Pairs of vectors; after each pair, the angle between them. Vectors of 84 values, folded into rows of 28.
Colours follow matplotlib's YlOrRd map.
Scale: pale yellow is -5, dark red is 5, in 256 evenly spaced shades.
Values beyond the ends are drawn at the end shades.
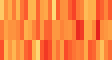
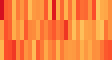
partly opposed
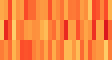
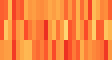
nearly opposite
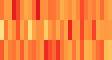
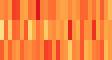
nearly parallel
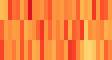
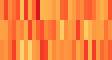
orthogonal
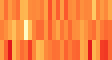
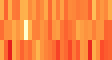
nearly parallel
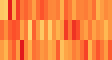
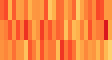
partly opposed
